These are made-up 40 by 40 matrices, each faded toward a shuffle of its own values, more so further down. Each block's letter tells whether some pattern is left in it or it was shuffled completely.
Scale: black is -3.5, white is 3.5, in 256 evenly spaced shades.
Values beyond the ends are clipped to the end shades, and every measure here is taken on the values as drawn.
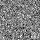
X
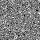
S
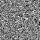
X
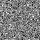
S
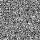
S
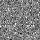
X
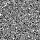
S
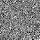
X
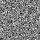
S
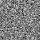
X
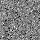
S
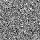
X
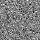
X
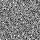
S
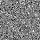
X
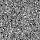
X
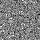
S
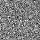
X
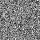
S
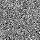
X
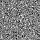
S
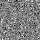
X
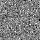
S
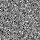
S
